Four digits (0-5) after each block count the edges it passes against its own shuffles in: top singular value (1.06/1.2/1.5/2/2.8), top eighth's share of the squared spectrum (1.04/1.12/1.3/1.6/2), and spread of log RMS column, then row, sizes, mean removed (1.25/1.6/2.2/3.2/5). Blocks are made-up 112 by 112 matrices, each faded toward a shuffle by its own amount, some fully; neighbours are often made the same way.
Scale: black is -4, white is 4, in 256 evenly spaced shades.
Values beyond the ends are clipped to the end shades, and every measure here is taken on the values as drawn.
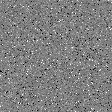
0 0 0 0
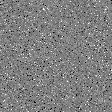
2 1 0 0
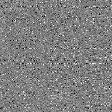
4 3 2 2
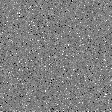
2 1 0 0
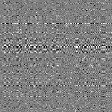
5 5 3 4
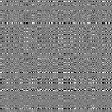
5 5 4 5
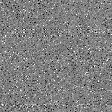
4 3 1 2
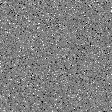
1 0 0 0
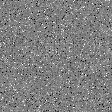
2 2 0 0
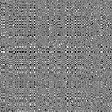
5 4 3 3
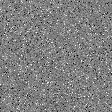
2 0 0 0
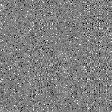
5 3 2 2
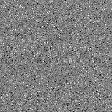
4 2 0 1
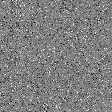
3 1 0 0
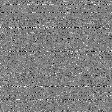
2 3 0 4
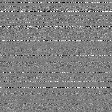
3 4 0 4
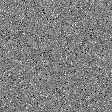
1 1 0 0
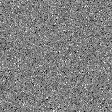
3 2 0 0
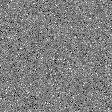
2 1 0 0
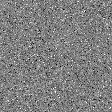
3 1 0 0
